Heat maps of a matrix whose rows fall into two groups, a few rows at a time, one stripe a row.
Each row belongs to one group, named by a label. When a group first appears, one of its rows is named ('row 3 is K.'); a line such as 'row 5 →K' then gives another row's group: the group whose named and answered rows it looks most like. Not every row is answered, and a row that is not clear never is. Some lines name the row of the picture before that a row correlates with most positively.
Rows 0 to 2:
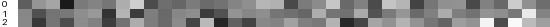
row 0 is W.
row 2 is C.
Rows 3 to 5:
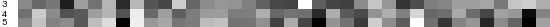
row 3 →C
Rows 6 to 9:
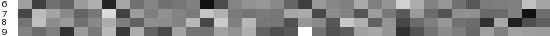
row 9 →C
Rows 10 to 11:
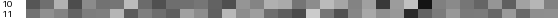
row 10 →W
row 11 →C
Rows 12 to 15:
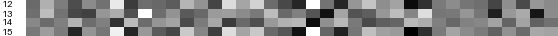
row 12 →C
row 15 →C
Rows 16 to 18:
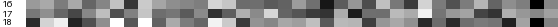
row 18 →W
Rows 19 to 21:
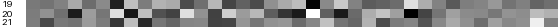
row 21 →W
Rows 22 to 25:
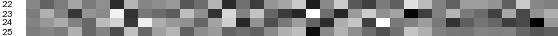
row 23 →C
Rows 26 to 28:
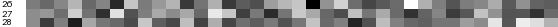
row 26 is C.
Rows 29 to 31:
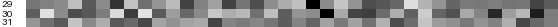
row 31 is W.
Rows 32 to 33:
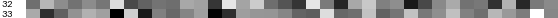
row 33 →W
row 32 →C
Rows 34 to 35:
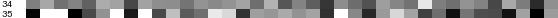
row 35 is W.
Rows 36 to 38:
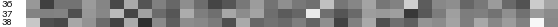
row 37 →C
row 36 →W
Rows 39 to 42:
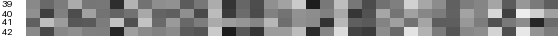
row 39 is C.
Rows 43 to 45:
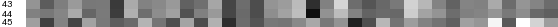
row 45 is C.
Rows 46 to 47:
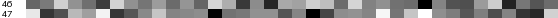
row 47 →W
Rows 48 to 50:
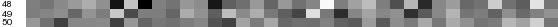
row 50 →W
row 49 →C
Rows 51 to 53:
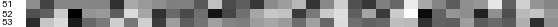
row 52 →W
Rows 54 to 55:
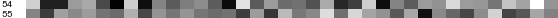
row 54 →W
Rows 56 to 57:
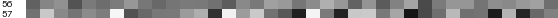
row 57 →C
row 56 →W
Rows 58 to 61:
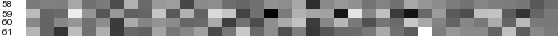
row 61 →W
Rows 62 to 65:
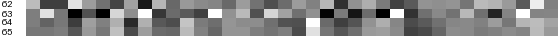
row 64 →C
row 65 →C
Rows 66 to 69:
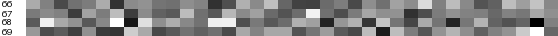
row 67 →C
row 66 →W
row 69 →W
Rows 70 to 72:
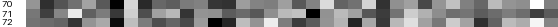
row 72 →W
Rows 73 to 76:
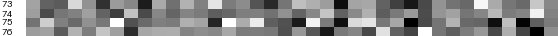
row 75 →C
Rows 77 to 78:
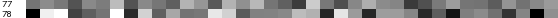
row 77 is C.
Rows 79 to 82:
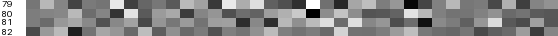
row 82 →W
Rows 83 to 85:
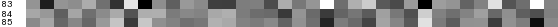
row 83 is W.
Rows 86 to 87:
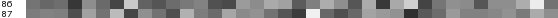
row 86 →W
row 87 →C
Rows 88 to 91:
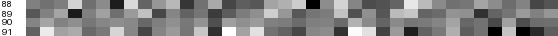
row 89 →W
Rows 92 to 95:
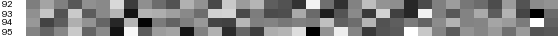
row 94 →W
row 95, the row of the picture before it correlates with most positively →88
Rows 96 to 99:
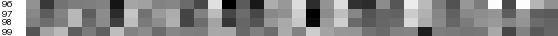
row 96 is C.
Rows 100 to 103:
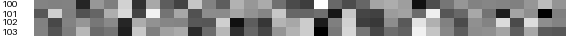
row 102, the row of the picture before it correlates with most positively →96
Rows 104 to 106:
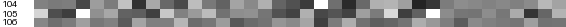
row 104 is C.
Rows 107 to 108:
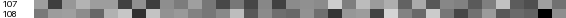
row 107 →W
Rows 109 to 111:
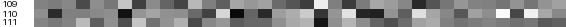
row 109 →C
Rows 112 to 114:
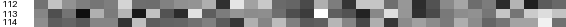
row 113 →C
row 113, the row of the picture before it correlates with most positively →109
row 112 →C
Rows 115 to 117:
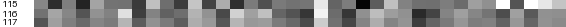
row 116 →C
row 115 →C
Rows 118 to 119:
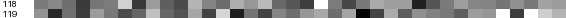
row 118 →C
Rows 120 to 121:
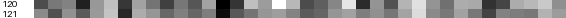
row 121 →W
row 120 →W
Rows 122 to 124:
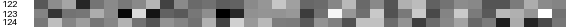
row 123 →W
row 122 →W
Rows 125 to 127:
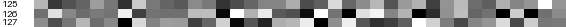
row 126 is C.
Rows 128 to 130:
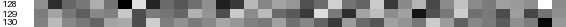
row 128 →W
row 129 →C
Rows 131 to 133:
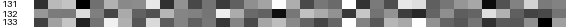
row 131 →W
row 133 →W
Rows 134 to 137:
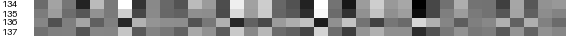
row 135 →C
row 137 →C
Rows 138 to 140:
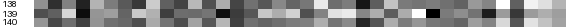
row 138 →C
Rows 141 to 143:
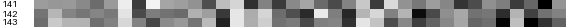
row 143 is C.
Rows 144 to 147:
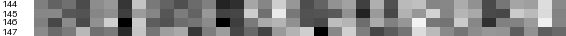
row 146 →W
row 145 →W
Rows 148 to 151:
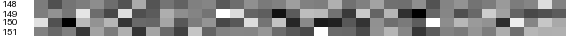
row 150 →W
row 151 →C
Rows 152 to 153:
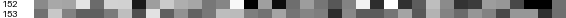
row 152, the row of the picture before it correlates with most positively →149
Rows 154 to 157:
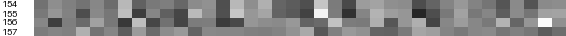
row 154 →C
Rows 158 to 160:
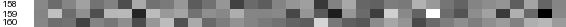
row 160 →C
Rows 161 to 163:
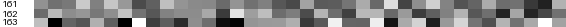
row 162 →C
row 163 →W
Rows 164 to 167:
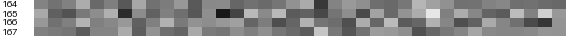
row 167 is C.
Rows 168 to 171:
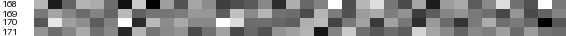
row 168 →W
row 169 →C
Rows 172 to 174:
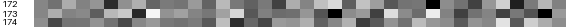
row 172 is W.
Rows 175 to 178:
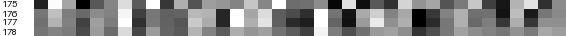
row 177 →C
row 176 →C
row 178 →C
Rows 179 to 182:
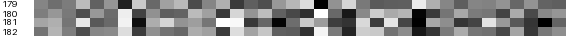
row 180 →C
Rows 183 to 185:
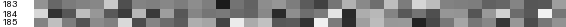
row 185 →C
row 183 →W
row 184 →W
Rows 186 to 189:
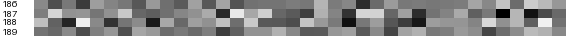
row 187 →C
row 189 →W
